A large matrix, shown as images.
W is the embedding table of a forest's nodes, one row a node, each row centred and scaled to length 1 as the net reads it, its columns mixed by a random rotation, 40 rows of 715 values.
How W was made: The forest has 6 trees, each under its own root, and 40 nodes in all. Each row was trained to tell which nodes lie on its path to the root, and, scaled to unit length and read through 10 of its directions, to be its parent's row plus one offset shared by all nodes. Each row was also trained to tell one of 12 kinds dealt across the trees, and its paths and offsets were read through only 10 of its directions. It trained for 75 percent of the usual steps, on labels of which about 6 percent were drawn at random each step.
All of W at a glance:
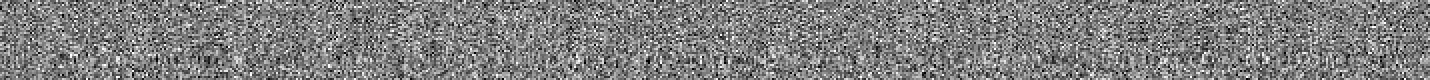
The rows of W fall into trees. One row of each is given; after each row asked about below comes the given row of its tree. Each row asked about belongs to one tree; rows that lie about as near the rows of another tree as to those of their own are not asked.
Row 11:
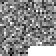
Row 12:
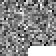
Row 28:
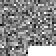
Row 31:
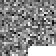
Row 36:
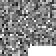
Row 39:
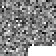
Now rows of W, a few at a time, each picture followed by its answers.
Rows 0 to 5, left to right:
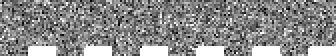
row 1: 36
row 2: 39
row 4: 28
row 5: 11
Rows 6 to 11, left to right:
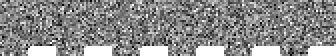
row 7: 36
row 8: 28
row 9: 11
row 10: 28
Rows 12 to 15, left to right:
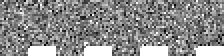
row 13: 11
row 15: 28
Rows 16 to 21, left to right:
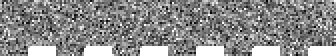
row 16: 11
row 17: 39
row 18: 28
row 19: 11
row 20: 31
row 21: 28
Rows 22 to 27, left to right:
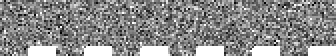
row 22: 11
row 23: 28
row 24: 36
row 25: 36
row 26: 31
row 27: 28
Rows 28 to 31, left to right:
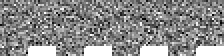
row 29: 11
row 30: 39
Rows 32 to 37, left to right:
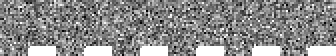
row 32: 36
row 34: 11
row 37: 36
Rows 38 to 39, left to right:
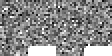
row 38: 36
